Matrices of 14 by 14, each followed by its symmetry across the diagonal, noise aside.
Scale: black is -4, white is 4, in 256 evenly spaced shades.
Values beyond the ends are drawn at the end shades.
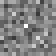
symmetric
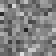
neither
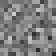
symmetric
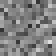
neither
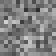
neither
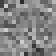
neither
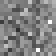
neither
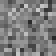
neither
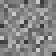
symmetric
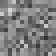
symmetric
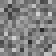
symmetric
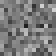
neither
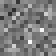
symmetric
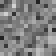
symmetric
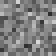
neither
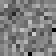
symmetric
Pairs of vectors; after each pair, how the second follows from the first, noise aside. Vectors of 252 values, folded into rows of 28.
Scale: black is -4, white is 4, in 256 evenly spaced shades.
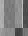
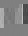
partly zeroed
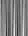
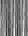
copied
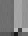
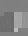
partly zeroed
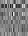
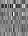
copied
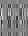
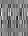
copied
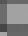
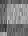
copied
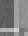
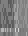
partly zeroed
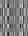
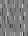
partly zeroed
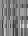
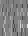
partly zeroed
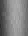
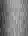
copied
